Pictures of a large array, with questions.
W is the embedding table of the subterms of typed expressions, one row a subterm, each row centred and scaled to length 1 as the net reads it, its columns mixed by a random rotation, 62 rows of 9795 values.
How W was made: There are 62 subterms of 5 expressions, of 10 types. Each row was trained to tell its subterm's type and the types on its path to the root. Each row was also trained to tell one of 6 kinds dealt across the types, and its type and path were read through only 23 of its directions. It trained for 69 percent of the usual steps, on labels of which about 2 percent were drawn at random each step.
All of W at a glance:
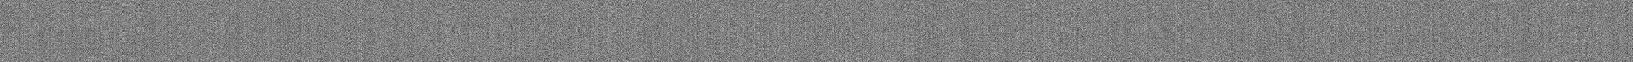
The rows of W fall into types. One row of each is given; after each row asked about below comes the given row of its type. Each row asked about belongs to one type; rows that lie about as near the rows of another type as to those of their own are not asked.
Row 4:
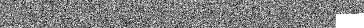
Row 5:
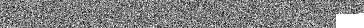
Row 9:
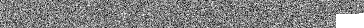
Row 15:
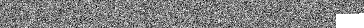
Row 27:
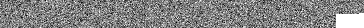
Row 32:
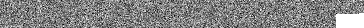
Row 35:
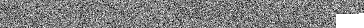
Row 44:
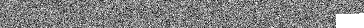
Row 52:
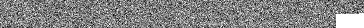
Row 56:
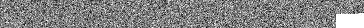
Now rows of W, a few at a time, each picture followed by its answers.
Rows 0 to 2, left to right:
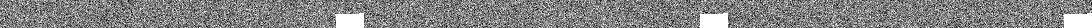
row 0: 5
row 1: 52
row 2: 15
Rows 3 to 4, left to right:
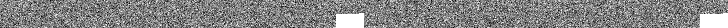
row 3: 32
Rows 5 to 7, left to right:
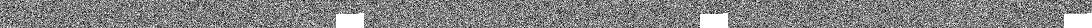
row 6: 52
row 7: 52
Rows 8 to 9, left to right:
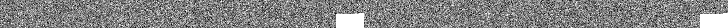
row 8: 56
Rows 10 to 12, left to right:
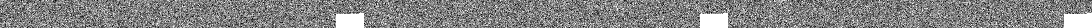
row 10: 15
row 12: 27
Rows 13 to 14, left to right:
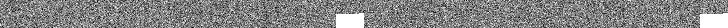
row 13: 35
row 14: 56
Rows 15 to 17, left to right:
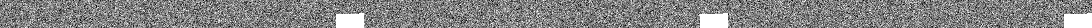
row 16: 5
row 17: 56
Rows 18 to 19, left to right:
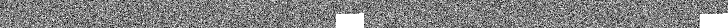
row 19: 27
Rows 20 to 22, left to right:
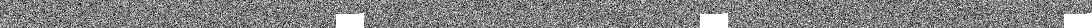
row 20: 35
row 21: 27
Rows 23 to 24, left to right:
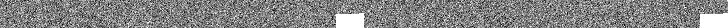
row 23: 5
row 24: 32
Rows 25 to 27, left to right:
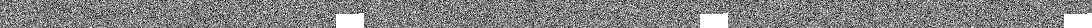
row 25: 56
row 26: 44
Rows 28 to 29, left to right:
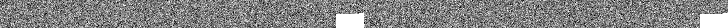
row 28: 44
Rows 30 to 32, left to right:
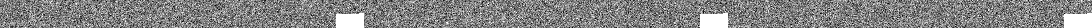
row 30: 15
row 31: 52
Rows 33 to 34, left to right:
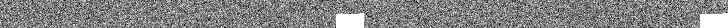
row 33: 56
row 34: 4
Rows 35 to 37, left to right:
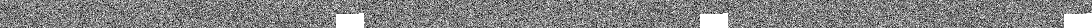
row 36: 52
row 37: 5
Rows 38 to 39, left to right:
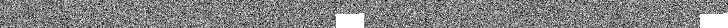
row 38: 4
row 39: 44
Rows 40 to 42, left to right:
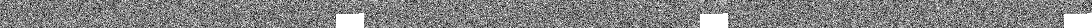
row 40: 32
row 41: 4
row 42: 44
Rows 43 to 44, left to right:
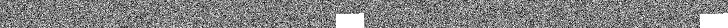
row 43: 15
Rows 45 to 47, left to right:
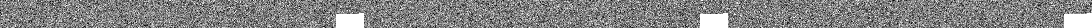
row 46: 32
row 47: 44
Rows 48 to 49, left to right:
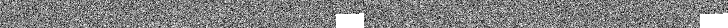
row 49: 15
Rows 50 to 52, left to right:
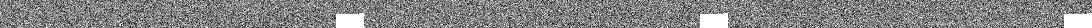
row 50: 4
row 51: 9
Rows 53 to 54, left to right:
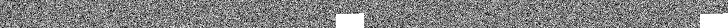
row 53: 15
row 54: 44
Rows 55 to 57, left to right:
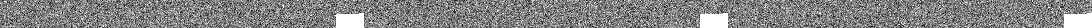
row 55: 32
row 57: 27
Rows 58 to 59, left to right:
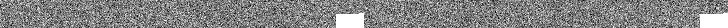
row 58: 5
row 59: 5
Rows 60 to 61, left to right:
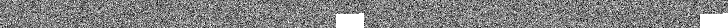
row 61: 52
